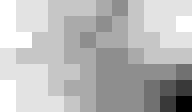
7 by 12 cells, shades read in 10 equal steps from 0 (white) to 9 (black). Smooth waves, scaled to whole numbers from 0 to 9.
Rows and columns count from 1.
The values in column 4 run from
1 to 2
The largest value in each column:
1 2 2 2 3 4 4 4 4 5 7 9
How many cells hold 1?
20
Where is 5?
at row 5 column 12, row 6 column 10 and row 7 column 10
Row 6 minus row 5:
-1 0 0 0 1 0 0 0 0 1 2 2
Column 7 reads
3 4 3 4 4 4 4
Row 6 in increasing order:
0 1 1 2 3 3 4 4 4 5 6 7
